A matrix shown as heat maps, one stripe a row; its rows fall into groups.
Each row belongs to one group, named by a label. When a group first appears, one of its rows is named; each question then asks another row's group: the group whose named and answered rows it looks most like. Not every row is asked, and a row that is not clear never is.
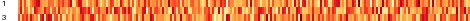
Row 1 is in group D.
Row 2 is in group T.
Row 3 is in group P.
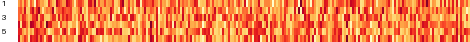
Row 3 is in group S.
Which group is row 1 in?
D
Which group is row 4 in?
P
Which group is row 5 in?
T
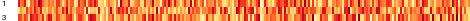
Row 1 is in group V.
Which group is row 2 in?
S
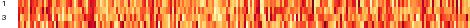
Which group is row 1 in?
D
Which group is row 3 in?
P
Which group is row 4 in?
D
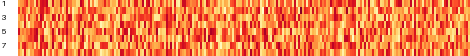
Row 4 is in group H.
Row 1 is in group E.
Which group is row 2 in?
V
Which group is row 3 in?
E
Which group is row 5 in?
S
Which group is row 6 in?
S
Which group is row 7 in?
E
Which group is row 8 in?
H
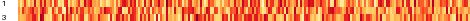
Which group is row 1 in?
H
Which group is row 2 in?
E
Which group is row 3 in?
S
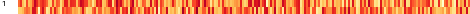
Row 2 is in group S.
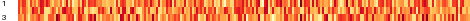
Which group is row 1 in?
V
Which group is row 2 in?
S
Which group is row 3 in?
D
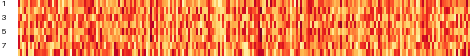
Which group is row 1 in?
P
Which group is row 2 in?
H
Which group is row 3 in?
T
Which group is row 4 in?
P
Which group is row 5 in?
H
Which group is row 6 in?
P
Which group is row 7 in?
T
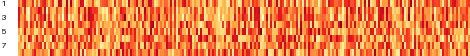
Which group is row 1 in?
E
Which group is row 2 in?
V
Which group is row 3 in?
V
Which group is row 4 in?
P
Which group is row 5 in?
H
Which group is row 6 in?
E
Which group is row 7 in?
H
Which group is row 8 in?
S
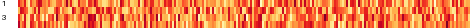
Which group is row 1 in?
V
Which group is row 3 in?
D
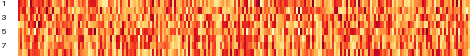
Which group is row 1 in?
V
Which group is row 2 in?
V
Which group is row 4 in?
S
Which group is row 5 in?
D
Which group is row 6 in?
S
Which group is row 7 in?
S
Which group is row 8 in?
S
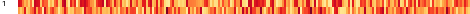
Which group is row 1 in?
T
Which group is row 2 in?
H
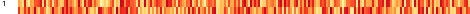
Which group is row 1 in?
H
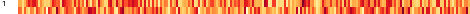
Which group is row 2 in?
D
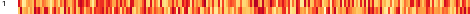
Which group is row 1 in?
T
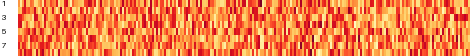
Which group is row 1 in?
H
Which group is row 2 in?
E
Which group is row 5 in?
S
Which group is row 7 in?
V
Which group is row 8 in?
E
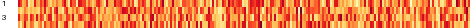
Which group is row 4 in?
H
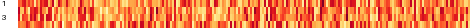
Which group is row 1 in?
E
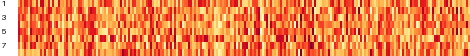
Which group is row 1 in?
E
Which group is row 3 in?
V
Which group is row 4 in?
P
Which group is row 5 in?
V
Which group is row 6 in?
E
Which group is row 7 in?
H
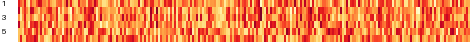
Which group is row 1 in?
V
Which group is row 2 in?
P
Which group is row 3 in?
H
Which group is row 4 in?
P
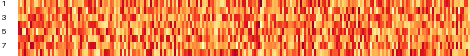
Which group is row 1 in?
H
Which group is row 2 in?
D
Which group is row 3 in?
S
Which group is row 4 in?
V
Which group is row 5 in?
T
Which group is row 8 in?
E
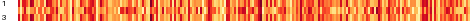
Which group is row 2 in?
H
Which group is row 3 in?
P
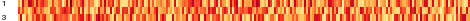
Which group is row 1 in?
E
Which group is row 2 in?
S
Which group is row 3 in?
T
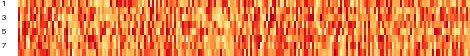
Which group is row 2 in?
P
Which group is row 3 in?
P
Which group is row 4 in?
E
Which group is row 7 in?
V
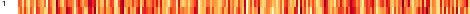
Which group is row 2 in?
D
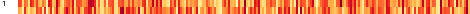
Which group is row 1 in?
D
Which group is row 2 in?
H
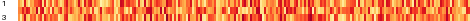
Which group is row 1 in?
H
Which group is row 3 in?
H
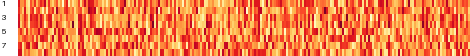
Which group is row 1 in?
V
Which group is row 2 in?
D
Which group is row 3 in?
P
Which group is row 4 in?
P
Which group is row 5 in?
T
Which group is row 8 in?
T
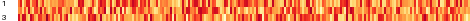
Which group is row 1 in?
S
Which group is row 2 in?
E
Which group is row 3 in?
V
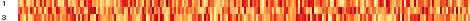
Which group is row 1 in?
H
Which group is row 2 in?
D
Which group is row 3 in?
T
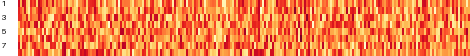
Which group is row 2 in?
V
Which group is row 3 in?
T
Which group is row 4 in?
E
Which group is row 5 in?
H
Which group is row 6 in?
P
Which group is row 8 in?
T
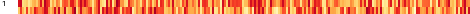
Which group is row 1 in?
T
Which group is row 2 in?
T
